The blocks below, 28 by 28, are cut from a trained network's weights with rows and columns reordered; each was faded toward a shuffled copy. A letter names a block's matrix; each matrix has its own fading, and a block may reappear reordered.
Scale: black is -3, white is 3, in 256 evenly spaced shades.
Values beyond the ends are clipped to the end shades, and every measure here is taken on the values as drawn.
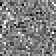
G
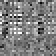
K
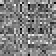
K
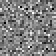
G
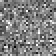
G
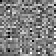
K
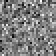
G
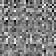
K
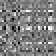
K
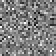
G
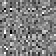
K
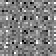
K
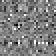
K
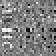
K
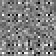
K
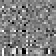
K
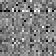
K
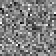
G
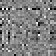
K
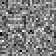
G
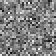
G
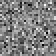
G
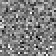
G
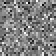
G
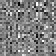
K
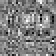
K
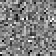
G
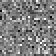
G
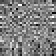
K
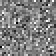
G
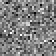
G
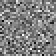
G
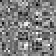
K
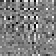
K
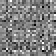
K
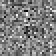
G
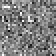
G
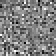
G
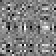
K
